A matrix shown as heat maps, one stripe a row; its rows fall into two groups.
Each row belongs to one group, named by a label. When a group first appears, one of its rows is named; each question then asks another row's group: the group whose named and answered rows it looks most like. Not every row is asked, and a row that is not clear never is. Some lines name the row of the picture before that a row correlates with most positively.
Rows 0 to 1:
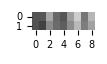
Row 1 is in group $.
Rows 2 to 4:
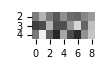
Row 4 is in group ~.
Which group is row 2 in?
~
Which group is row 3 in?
$
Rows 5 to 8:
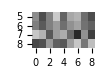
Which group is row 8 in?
$
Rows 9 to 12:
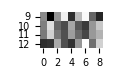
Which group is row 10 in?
~
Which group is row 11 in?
~
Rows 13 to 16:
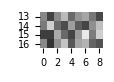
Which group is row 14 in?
~
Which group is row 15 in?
$
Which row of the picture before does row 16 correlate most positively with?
9
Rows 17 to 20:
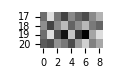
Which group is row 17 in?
~
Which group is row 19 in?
~
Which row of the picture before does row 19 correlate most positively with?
14
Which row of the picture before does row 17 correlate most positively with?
14
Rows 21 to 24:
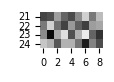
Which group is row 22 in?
~
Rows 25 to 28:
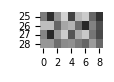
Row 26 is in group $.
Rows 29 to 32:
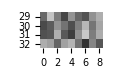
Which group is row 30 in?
$
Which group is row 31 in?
$
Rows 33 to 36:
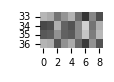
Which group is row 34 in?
$
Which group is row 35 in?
$
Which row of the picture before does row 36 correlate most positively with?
32
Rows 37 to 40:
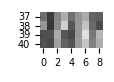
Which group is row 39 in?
$
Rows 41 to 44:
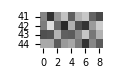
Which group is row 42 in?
~
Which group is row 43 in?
$
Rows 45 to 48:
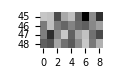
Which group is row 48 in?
$
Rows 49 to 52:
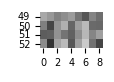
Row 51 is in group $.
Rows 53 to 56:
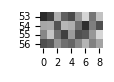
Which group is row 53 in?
$
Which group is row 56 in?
$
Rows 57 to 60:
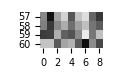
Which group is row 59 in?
$
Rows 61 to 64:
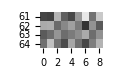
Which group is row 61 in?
$
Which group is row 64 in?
~
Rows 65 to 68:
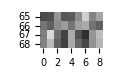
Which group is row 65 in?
$
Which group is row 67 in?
~
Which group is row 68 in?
~
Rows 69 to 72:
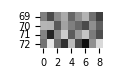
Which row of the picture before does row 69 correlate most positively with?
66
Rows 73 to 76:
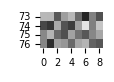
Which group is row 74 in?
$
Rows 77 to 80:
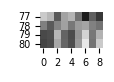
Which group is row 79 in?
$
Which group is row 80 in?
$
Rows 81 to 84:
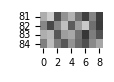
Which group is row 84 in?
~
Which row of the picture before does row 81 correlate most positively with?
77
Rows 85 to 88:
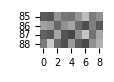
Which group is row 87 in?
$
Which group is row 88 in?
~
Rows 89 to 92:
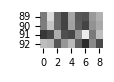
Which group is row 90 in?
~
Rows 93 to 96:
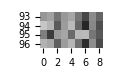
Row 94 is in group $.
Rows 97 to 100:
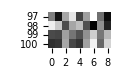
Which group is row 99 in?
$
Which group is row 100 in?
$
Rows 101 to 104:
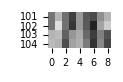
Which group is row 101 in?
~
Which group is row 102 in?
~
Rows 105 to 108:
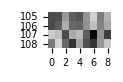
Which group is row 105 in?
$
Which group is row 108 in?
~
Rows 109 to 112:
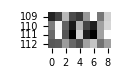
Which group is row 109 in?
$
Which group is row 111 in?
~
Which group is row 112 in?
$
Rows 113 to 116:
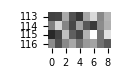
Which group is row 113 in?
$
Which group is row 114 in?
~
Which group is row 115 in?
$
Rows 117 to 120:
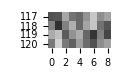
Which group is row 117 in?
$
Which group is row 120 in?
~
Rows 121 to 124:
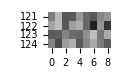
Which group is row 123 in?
$
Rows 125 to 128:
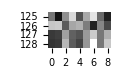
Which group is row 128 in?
$
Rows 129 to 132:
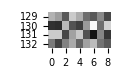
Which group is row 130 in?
$
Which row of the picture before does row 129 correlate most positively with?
126
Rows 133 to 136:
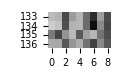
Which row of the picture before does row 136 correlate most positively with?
131
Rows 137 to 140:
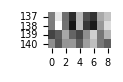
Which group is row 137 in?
~
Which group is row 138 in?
~
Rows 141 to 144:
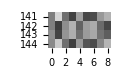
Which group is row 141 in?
~
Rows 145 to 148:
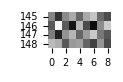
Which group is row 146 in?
~
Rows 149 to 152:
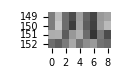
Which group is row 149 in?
~
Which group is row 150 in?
~
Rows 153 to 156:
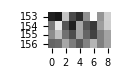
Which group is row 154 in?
~
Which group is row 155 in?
~
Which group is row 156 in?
$
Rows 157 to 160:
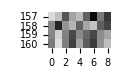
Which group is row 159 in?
~
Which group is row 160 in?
~
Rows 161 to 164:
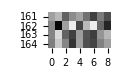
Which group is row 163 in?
~
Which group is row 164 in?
~
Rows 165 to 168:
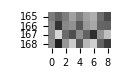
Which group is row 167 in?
~
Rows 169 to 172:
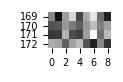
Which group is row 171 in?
$
